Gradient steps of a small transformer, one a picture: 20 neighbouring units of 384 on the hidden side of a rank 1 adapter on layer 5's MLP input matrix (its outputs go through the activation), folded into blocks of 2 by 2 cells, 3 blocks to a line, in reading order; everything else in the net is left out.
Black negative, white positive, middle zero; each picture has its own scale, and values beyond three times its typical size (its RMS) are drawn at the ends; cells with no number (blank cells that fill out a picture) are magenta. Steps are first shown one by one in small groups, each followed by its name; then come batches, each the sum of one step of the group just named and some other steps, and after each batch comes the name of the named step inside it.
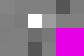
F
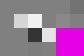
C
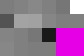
F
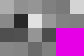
F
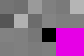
F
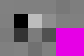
F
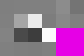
C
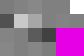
C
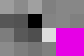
C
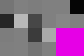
C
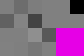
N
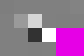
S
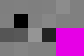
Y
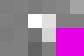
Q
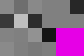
N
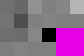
Y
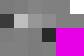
Q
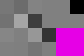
N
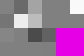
S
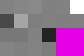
Y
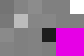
Q
